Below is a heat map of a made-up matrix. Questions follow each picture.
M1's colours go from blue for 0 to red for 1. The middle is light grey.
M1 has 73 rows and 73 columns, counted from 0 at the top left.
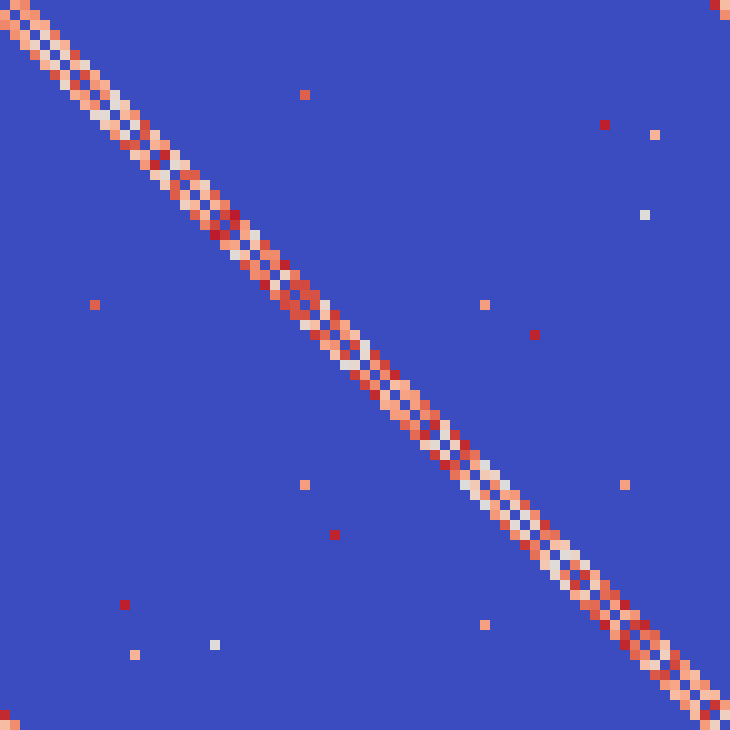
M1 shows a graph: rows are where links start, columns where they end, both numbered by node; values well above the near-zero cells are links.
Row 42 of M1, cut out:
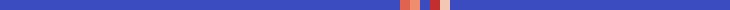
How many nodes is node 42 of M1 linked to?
4
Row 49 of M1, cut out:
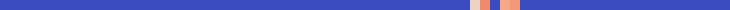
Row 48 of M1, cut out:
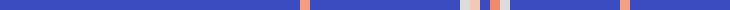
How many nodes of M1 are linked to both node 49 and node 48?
2
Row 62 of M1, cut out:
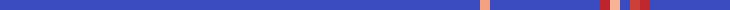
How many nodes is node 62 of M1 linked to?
5
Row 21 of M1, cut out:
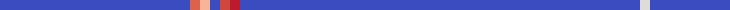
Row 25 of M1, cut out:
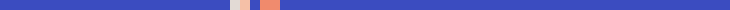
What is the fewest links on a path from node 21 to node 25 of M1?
2
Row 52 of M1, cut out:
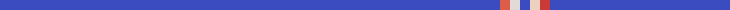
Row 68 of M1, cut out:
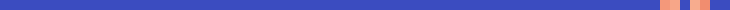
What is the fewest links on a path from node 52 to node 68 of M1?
6
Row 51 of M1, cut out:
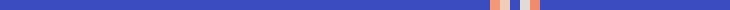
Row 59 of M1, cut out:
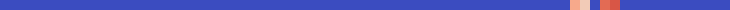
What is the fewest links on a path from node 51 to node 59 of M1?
4
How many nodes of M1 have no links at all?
0
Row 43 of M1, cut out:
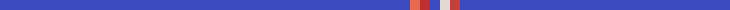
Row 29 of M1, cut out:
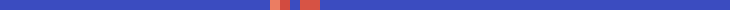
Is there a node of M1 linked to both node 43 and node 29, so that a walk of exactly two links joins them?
no
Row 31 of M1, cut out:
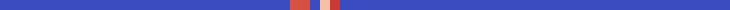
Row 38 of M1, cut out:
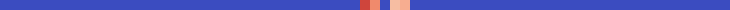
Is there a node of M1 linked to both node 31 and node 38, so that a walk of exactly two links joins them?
no
